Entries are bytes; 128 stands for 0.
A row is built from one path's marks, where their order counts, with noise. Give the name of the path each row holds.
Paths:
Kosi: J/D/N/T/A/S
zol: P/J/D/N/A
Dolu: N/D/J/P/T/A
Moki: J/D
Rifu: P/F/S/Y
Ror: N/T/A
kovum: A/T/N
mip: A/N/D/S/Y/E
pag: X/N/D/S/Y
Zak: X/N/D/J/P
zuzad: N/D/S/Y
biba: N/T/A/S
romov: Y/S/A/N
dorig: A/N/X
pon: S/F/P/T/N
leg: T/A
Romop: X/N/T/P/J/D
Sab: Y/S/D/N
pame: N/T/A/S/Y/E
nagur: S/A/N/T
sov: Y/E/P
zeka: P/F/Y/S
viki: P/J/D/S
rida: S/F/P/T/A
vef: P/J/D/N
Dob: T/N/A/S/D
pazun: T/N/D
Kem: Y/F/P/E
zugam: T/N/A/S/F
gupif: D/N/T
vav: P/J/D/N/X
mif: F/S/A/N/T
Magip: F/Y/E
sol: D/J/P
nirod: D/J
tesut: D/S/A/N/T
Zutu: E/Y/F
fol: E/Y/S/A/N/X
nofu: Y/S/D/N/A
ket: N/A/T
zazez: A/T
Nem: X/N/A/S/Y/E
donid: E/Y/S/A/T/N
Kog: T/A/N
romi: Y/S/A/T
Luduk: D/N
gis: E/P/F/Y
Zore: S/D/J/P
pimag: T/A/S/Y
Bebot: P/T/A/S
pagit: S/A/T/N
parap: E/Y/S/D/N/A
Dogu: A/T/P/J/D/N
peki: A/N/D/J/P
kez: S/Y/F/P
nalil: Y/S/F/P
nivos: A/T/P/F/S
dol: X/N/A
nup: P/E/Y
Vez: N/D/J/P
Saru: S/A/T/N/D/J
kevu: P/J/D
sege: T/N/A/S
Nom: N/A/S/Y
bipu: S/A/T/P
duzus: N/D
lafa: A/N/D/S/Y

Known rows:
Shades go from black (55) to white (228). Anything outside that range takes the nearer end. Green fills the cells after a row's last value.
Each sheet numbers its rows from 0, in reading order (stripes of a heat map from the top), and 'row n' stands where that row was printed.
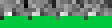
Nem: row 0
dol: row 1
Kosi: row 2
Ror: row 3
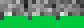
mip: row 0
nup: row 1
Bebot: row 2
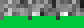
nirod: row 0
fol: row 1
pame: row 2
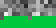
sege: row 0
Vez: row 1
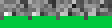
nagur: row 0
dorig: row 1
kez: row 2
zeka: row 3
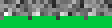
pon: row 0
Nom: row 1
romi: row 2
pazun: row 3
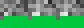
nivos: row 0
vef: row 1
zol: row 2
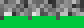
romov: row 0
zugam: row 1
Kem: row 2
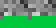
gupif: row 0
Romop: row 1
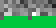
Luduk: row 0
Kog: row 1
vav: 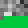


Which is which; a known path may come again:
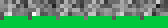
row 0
zuzad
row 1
sege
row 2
gis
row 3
sol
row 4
kevu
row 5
nalil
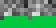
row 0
pimag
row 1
vav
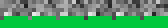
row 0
Dob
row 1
Dogu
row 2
Zak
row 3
fol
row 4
biba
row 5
sov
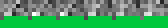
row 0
kez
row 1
pagit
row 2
rida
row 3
parap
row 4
lafa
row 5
vef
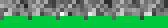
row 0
pazun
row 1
Zutu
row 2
bipu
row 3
zugam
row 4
nirod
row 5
nofu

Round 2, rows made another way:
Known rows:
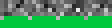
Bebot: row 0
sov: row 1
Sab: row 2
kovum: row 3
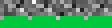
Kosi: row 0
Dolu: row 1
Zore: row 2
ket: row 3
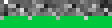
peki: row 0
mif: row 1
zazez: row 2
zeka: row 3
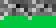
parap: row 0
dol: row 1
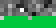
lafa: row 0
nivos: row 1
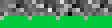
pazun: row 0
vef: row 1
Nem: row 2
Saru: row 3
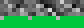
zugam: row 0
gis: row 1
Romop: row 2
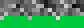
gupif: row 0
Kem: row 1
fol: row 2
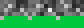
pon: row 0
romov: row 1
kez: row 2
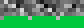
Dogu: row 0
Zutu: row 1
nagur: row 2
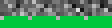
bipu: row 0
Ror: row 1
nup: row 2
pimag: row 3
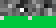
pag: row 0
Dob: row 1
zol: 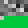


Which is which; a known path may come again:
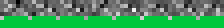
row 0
rida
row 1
sol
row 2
nirod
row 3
biba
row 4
Luduk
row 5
duzus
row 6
viki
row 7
pagit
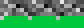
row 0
parap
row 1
Romop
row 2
Zak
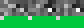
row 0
nofu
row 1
pag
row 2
lafa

